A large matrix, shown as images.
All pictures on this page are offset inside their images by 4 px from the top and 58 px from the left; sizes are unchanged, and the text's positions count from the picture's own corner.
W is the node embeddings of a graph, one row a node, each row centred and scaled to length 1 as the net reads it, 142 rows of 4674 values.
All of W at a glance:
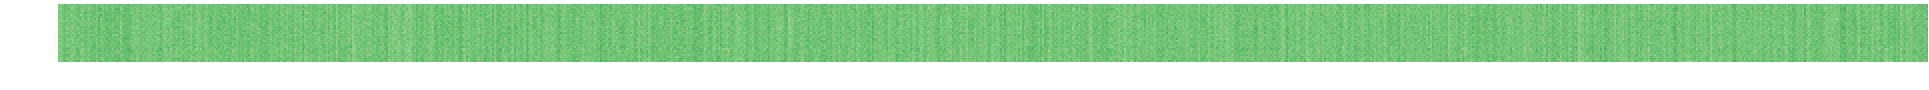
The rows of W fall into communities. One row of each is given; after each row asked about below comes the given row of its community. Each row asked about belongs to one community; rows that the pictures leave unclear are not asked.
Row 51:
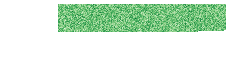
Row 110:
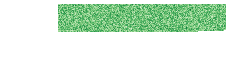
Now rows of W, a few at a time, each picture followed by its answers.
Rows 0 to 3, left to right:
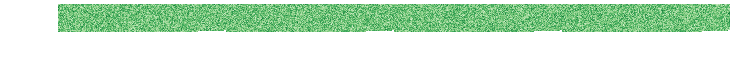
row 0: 110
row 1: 110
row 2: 110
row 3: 110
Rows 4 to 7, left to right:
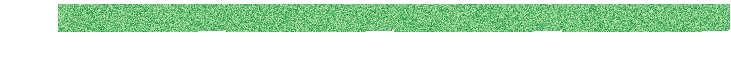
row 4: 51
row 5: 110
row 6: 51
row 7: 110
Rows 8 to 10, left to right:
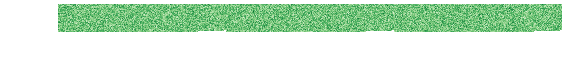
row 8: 51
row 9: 110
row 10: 110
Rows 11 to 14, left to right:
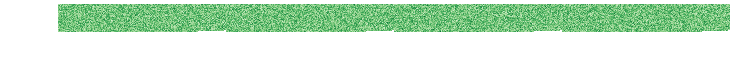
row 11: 110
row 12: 110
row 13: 51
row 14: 110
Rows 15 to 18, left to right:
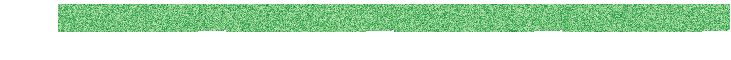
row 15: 51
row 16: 51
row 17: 110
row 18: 110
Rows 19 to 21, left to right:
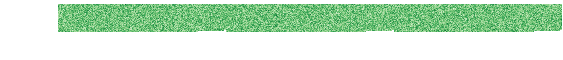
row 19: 110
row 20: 51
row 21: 110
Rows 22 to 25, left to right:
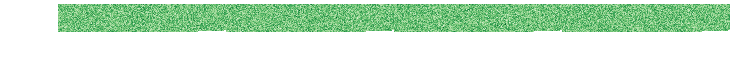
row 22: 51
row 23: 110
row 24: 110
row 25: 110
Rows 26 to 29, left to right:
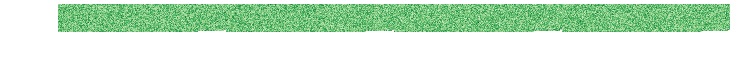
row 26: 110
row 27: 51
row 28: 110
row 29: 51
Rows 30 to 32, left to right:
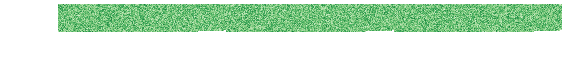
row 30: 51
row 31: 110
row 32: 51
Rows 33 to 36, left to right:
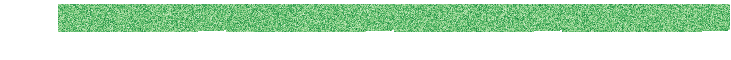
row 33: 51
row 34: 110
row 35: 51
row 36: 110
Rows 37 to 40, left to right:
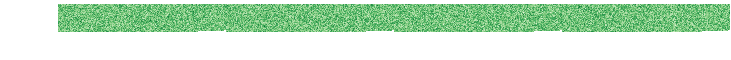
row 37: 51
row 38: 51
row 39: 110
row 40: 51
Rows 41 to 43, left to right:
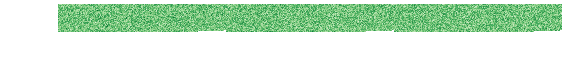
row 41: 51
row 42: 51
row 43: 110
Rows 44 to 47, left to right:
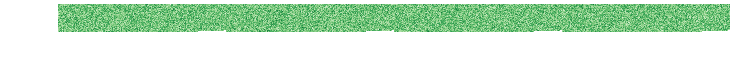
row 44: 51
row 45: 51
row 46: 110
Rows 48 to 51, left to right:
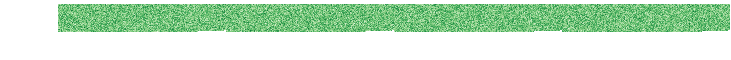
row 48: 110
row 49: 110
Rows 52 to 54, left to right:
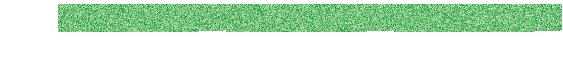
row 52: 110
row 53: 110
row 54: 110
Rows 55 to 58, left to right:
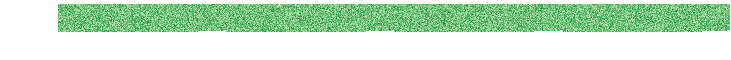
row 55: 51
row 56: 51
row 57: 51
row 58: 51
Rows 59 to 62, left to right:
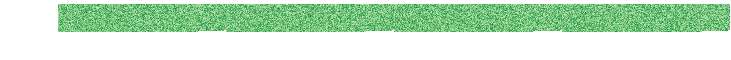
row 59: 110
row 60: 51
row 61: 110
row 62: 51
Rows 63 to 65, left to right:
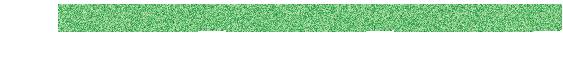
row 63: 51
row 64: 51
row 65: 51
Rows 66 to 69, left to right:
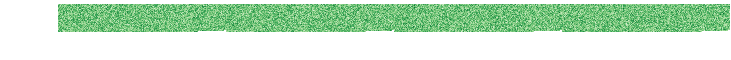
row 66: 110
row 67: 110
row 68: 110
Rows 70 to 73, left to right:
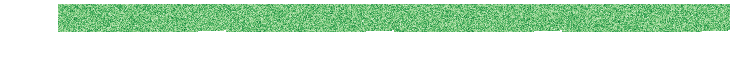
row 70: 51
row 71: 51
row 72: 51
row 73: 51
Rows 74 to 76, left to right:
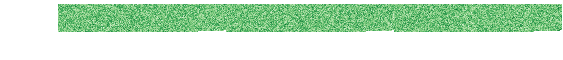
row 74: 51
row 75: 51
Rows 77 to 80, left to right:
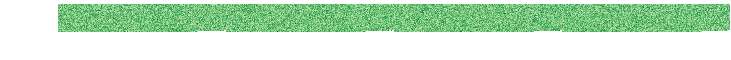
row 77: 110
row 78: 110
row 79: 110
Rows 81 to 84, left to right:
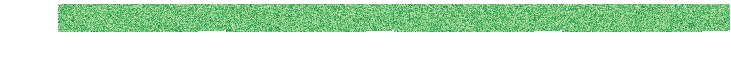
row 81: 110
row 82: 110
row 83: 110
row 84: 51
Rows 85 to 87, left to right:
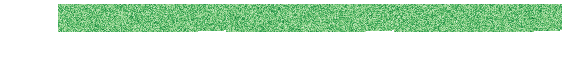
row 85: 51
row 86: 51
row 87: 51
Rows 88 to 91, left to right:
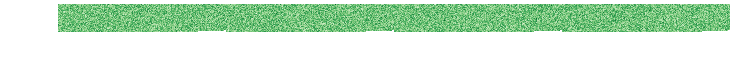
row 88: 51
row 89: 110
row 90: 51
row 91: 51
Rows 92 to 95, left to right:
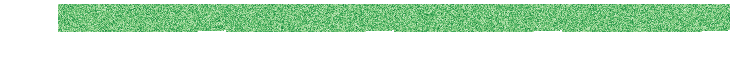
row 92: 110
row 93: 51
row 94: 110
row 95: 110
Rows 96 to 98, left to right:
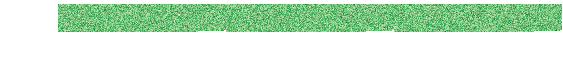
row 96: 51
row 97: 110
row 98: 51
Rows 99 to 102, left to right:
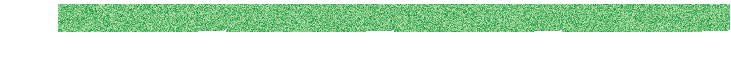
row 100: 110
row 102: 51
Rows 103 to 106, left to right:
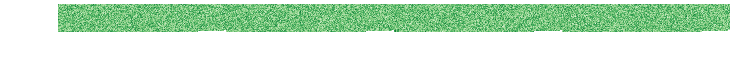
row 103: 51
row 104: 51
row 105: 110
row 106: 51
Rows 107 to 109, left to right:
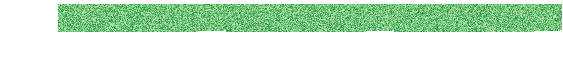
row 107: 51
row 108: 51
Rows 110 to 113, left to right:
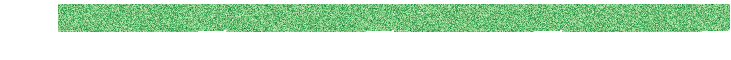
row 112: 110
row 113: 110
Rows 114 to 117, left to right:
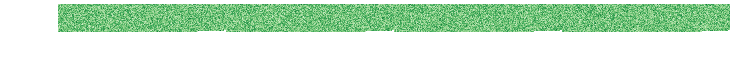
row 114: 110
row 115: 110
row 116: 110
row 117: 110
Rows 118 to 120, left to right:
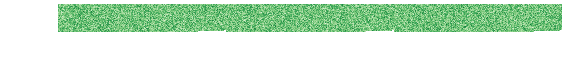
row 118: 51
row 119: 110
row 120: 110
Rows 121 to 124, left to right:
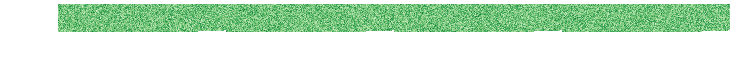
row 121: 51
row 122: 110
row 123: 110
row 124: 51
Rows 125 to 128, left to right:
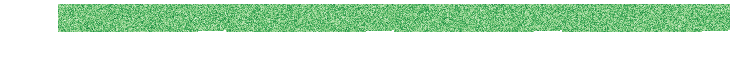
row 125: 110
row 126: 110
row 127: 110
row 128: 110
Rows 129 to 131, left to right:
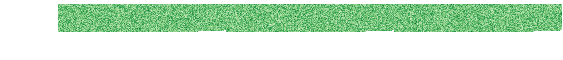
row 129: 51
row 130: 110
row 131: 110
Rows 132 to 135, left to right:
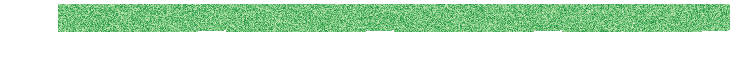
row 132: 51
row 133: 110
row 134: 51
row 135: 51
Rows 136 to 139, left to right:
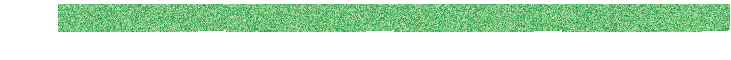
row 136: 51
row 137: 110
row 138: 51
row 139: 110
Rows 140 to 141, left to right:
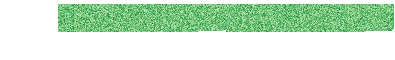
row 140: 110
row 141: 110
